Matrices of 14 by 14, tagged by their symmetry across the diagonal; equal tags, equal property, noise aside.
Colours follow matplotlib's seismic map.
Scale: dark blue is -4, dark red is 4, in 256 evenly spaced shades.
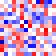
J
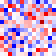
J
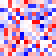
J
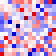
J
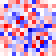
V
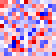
V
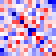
V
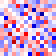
J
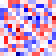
J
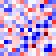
V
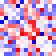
V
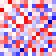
V
